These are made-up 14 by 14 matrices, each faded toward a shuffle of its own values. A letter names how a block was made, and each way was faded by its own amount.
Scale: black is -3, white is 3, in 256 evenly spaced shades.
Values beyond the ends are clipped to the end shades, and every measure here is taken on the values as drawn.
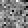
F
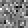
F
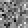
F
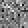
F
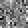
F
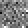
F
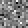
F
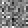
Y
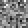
F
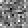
F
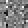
Y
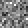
F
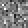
F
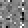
Y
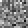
F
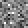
F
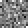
F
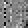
Y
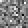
F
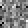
Y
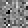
Y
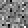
F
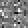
Y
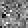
Y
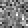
F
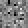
Y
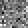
F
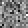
F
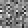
Y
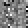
Y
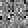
Y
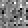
Y
